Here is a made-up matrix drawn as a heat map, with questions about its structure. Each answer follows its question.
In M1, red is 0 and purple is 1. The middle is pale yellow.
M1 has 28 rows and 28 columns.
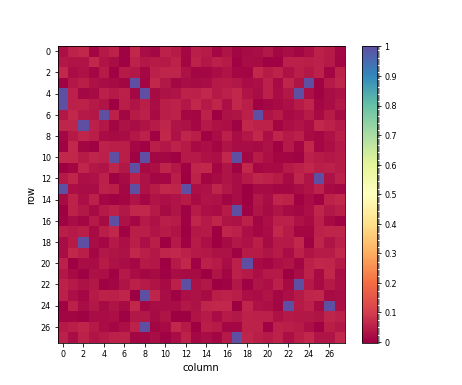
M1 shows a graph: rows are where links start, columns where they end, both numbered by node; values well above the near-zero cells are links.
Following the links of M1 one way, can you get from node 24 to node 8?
yes
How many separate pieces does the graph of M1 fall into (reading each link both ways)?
5
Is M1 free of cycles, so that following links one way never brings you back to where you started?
yes
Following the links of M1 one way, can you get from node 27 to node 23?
no
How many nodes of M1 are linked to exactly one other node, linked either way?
7
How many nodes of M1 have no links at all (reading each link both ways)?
4
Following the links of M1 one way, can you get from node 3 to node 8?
yes
